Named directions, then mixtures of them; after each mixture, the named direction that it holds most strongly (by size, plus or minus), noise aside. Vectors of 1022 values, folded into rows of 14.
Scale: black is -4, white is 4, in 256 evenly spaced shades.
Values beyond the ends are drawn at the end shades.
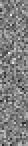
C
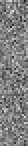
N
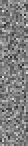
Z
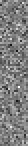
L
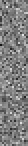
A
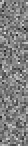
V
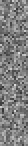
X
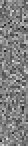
V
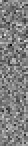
L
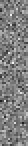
C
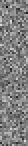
A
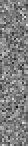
Z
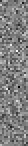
L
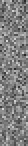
X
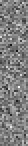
L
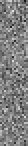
N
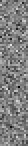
L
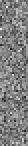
A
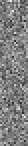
N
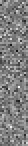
L
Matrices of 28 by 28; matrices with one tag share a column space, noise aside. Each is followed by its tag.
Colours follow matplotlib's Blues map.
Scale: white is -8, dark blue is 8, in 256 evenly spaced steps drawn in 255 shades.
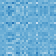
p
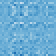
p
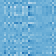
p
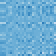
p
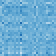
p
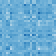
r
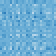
r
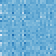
r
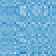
p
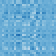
r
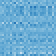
p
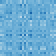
r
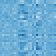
r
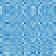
p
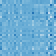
r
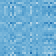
p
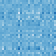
r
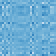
p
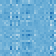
r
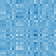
r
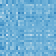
r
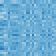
r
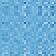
p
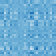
r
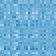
r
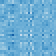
r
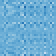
p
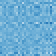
p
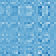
p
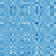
p
